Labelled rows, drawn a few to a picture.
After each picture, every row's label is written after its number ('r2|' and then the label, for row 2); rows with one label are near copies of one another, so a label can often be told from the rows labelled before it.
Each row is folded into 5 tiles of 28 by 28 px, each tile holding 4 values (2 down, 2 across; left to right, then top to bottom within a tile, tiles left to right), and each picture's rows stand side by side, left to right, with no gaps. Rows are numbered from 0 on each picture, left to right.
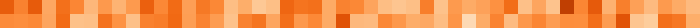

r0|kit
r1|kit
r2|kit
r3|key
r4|kit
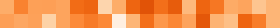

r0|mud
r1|kit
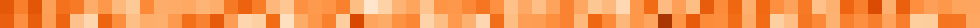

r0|kit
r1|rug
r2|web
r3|web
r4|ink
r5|kit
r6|kit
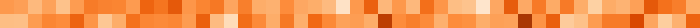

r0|rug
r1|kit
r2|ink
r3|ink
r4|rug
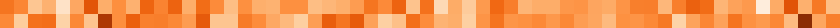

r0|ink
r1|kit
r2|rug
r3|key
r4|mud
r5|ink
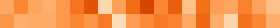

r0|mud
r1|kit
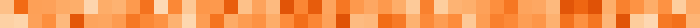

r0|web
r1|key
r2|kit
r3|key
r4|kit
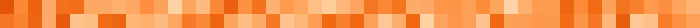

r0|kit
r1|rug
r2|rug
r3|web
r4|kit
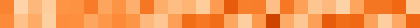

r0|key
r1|rug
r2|rug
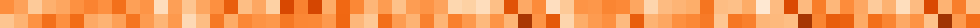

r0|rug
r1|key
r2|kit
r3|ink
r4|web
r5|ink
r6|ink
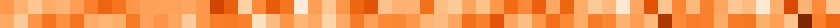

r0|rug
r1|mud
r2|key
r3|rug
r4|ink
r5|ink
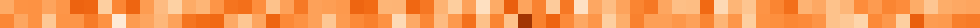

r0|mud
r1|rug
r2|mud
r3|ink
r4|key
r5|key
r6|web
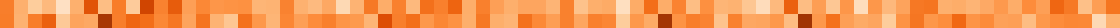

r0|ink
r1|kit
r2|ink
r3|kit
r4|ink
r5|ink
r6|key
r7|mud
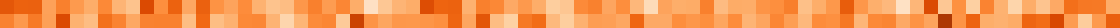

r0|kit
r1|kit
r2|web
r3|kit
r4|web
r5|key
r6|ink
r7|rug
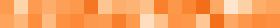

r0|key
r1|web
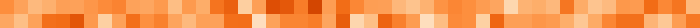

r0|rug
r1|mud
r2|kit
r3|web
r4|rug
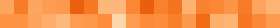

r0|mud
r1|kit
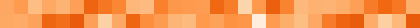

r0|rug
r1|mud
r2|rug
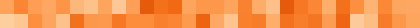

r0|web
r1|kit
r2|kit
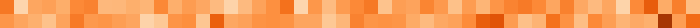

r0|key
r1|web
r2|key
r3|rug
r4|ink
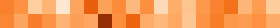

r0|ink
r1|key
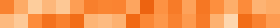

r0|rug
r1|kit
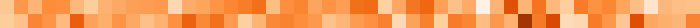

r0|web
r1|rug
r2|mud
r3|ink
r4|web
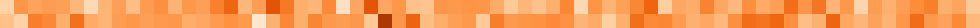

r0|web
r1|mud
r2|ink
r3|web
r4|key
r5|rug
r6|key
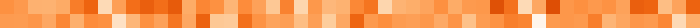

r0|mud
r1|kit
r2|key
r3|mud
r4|mud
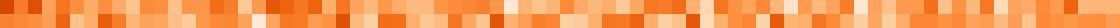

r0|kit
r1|mud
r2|kit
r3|web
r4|rug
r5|web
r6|key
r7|key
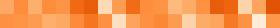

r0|mud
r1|mud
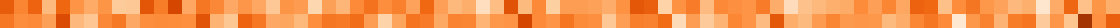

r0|kit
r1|kit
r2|rug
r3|ink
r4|mud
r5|web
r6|mud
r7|ink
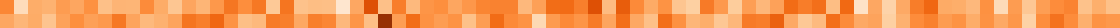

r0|key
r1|rug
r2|ink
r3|mud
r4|kit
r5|rug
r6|key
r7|key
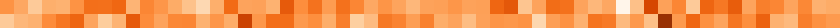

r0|rug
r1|ink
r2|kit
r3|mud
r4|ink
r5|kit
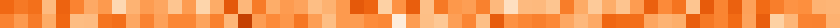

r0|kit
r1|ink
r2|mud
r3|web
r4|rug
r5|kit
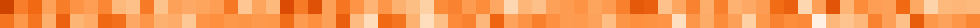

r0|kit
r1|key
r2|kit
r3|web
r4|mud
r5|mud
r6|web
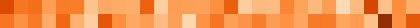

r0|kit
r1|key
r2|ink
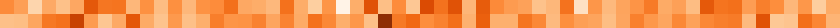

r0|rug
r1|key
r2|ink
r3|kit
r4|key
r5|kit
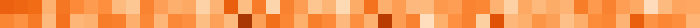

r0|kit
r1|ink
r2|ink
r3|web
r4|web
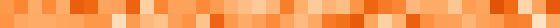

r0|mud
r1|web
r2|rug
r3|mud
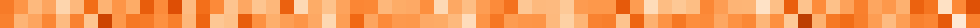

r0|ink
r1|kit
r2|key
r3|key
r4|web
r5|ink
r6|mud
